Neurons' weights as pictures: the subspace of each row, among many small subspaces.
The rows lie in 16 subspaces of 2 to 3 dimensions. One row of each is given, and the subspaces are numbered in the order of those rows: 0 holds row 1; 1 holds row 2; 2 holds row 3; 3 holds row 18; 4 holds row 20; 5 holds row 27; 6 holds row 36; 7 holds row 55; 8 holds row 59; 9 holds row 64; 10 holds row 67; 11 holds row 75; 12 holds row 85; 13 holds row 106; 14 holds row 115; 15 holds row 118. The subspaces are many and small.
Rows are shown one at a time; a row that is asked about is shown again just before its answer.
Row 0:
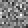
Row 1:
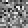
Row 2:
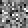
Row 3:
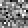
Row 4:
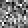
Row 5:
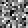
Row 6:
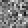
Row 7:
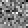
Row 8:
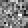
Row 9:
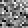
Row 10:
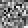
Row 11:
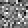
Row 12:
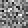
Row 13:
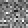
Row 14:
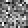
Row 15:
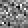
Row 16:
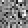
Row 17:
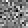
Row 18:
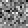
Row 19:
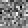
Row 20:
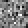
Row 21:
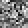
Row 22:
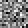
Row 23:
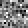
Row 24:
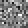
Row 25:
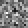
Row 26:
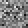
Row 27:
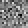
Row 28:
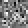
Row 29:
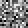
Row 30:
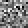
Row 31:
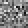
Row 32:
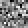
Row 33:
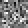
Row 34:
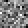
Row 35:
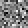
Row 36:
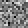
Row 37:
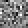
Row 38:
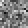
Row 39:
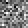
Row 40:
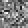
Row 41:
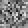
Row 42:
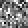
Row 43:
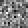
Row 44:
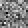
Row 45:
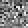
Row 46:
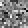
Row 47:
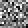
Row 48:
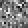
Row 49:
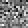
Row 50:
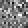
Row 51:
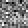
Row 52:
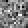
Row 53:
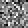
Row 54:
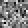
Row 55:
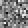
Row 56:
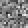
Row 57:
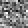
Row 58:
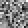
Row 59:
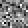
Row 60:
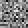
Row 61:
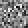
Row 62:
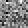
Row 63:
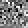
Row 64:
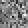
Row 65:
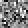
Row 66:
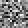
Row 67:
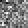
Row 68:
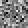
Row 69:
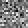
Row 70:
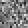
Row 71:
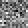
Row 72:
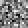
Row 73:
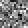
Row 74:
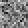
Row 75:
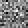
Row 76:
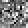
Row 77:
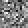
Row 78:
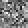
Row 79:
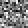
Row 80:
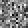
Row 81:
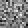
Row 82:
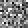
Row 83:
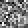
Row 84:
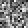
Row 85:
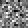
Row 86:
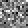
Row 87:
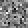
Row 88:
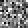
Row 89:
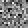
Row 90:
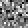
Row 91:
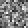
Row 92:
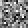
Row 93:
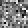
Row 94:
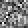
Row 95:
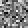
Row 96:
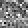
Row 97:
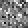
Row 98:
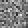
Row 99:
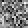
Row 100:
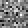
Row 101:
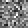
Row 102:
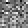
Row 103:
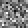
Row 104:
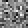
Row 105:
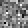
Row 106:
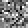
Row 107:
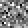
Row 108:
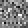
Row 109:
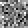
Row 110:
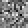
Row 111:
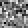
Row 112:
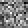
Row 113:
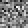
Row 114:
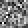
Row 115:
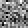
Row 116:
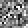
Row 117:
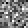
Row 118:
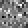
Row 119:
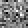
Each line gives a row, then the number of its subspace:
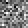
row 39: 10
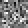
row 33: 7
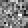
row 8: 4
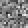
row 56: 7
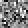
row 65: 7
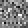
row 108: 5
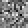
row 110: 13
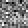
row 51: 14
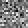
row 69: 11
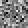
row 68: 1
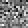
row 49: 14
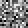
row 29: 15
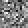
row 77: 13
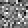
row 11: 9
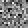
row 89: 12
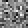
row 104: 2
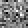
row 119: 2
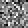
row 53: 6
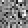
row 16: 9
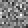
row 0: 8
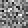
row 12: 5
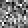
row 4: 14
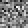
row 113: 0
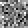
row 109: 9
